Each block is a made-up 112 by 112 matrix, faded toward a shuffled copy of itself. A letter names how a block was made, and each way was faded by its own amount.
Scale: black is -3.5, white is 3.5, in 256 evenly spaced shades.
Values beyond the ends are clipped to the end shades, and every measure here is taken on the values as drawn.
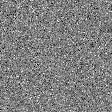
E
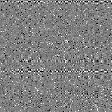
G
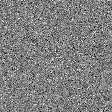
E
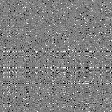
G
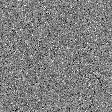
E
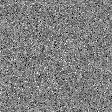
E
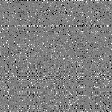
G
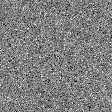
E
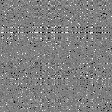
G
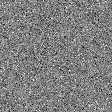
E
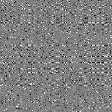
G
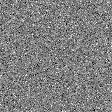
E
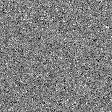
E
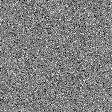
E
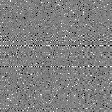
G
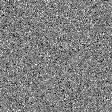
E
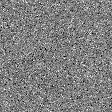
E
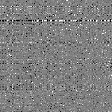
G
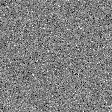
E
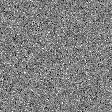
E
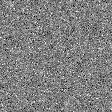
E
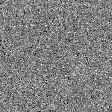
E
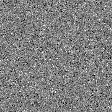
E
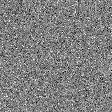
E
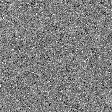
E
